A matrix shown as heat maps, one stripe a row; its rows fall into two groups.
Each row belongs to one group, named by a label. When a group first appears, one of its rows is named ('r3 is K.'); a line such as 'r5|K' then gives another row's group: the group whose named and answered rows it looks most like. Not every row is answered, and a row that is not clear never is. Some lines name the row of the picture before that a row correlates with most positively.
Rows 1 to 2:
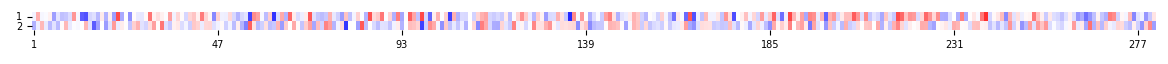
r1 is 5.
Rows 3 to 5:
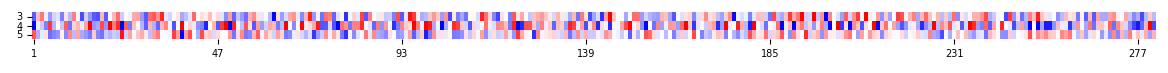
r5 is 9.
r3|5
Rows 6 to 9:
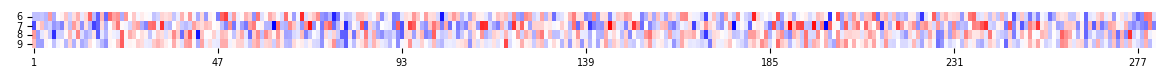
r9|9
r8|9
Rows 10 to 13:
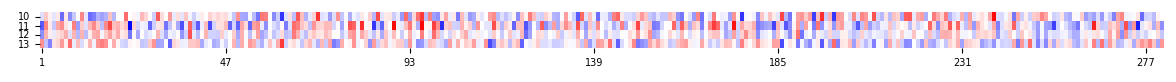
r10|5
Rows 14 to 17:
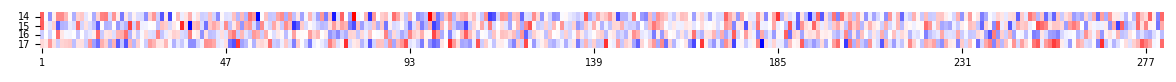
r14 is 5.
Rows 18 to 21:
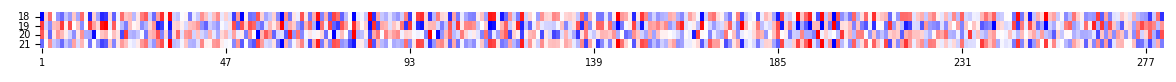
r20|5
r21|5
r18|5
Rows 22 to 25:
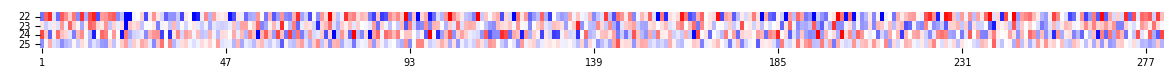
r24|5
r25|5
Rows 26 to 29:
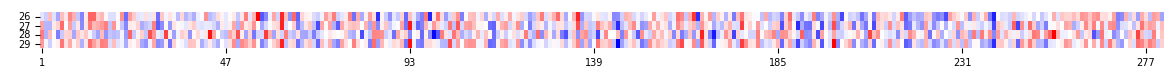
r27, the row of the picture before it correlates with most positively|23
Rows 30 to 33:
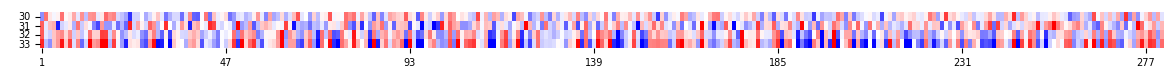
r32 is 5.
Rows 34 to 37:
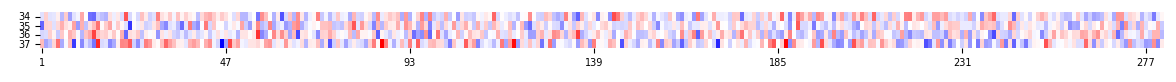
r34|5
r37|9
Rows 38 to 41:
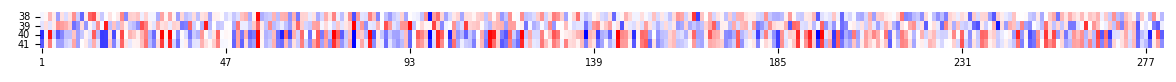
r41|5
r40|5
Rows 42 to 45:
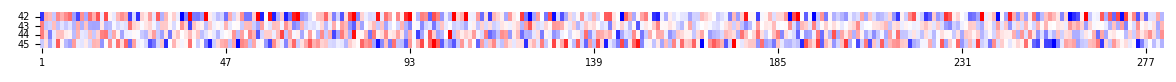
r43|9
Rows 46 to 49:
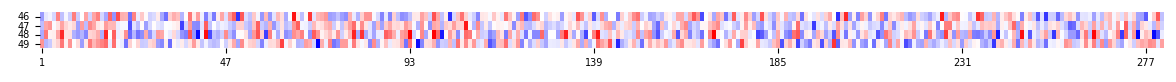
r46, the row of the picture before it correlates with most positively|45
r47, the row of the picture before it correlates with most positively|42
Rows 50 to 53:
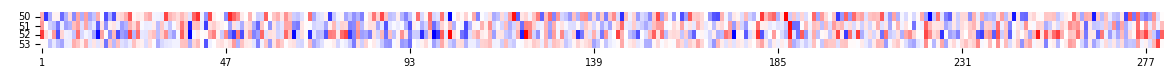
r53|9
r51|9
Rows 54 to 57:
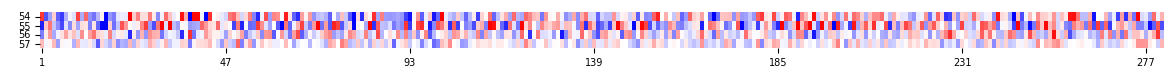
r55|5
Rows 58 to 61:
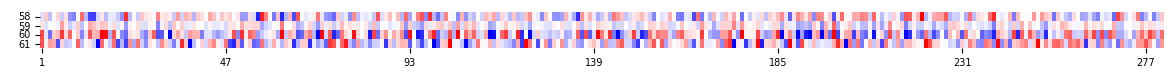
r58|5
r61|9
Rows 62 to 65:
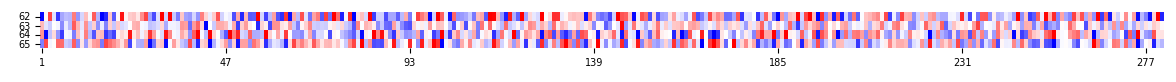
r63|9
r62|5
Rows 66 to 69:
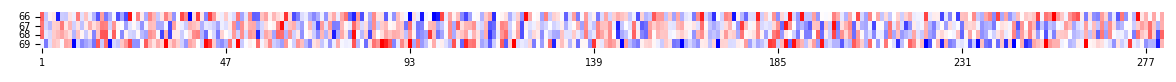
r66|9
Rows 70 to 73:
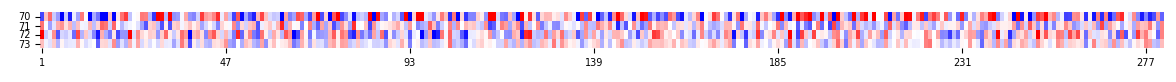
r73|9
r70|5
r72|9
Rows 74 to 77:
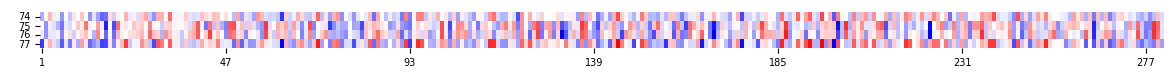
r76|9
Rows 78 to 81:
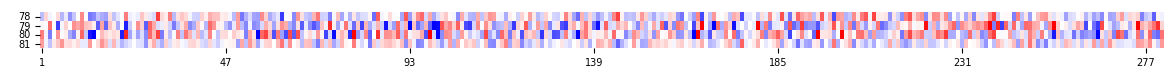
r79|9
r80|5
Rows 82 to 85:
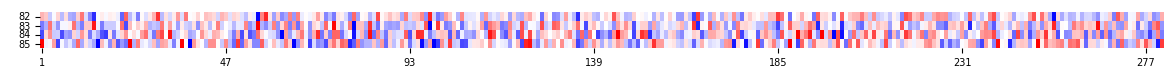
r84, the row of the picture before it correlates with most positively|78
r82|5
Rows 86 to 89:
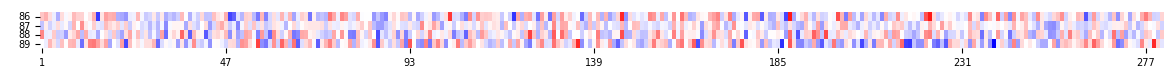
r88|9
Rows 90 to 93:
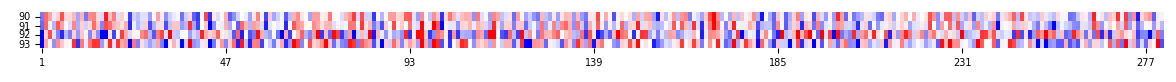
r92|5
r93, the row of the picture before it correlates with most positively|87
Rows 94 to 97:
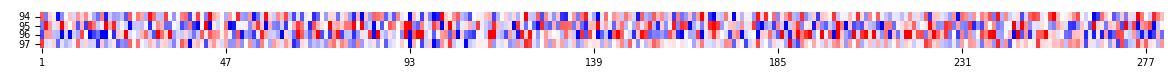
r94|9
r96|5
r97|9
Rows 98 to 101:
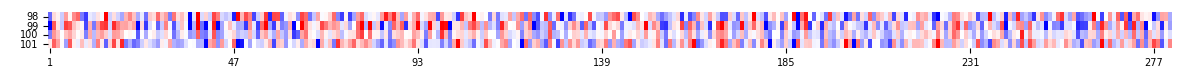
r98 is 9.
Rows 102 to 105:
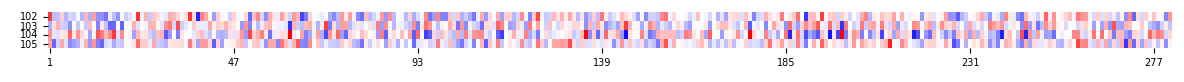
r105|9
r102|9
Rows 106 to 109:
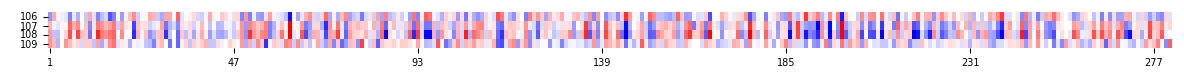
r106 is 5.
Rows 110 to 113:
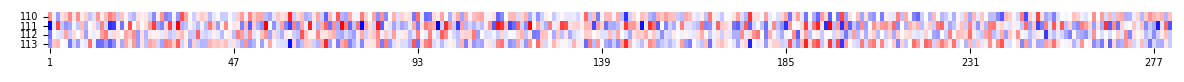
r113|5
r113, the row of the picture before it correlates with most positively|106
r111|5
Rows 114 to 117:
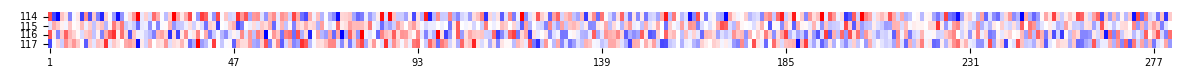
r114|9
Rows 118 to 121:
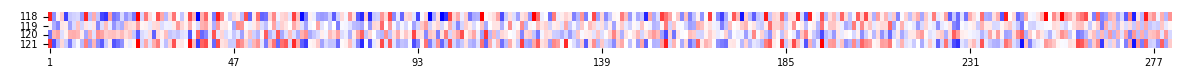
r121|9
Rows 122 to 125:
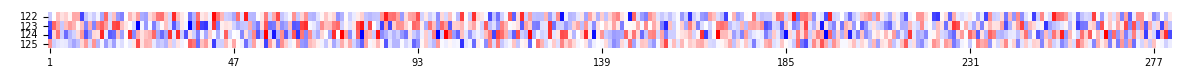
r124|5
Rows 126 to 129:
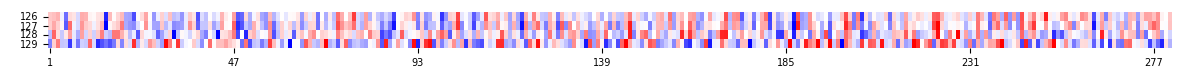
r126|9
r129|5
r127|9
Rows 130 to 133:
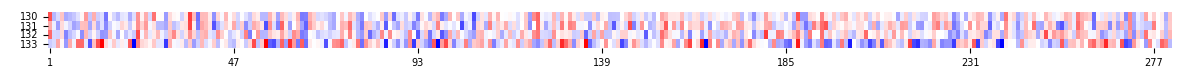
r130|9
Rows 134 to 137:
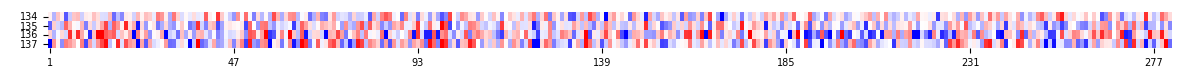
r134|9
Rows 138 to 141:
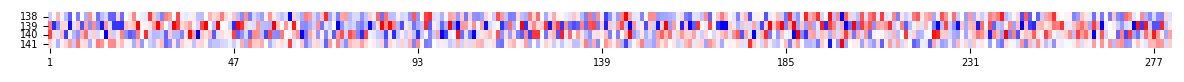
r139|9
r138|5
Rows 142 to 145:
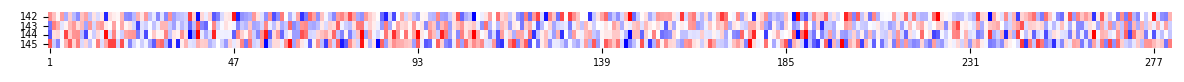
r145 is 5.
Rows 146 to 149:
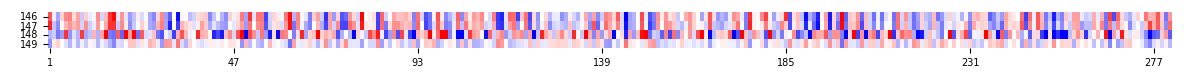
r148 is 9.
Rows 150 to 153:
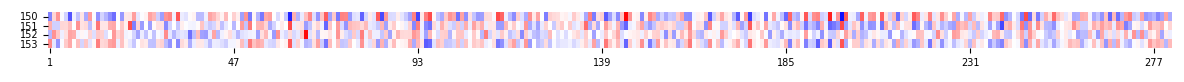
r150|5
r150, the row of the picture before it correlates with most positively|149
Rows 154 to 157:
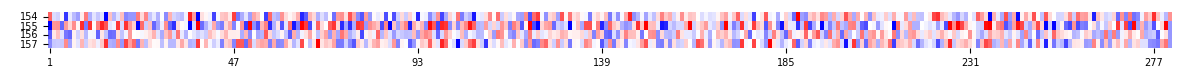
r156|5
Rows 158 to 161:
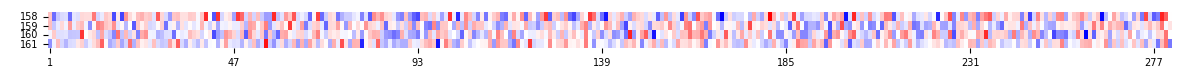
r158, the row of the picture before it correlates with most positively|157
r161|5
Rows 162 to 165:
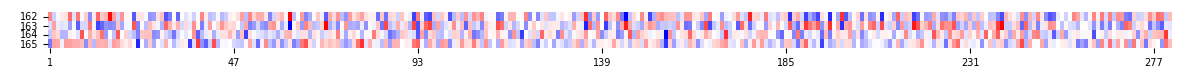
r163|5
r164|9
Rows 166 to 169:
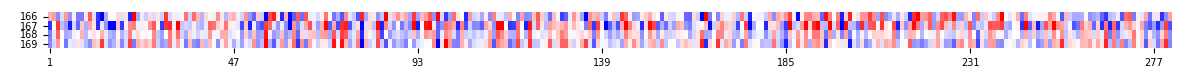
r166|5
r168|5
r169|5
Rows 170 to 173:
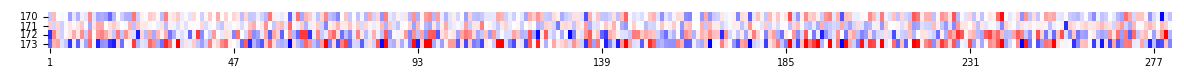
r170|5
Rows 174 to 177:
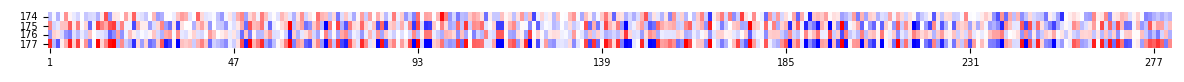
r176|5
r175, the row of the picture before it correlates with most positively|171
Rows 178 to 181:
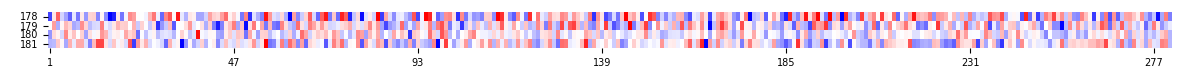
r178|5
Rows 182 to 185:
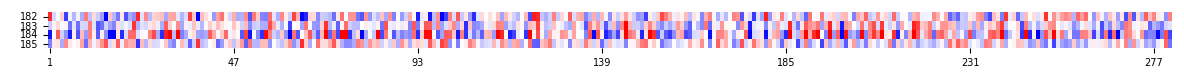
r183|5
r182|9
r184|5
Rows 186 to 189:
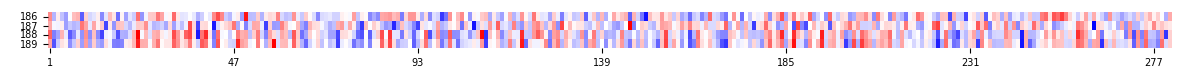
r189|9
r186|9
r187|9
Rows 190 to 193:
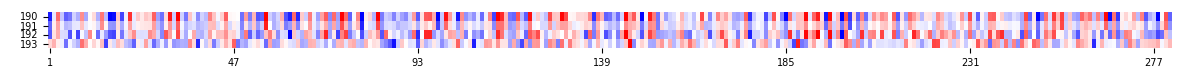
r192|5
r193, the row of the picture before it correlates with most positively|187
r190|5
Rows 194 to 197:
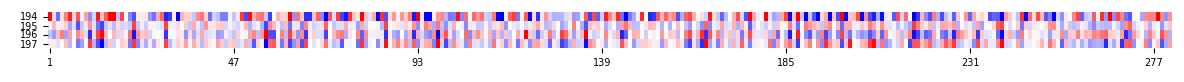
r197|5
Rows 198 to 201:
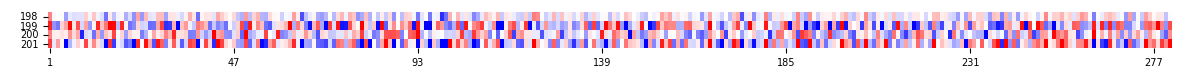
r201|9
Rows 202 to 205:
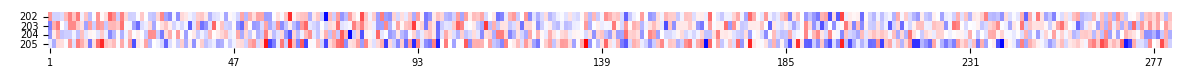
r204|5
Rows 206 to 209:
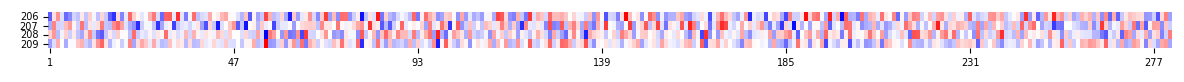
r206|5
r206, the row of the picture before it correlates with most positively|204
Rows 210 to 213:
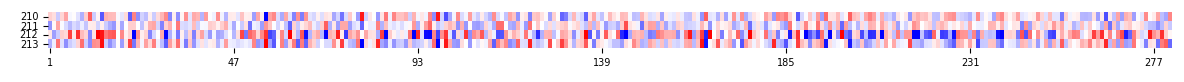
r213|5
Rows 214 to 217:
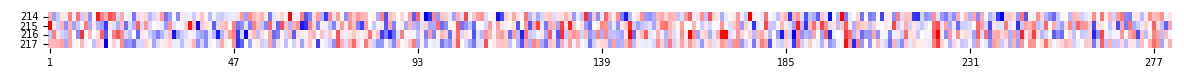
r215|9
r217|9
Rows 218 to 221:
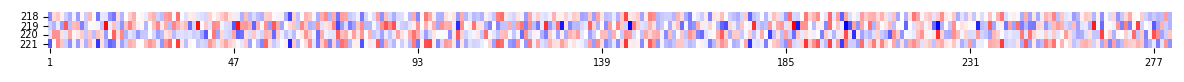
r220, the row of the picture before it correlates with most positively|217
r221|5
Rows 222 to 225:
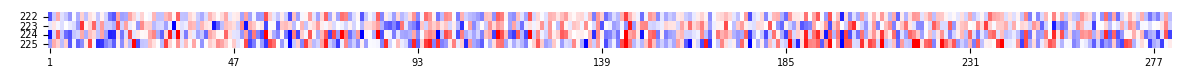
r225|5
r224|5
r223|9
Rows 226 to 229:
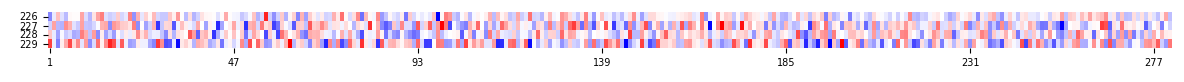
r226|5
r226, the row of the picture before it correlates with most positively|224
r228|9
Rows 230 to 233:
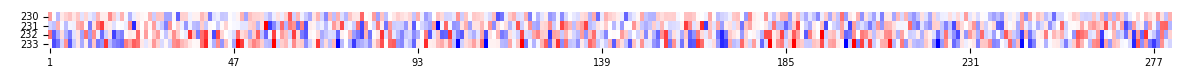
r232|9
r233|9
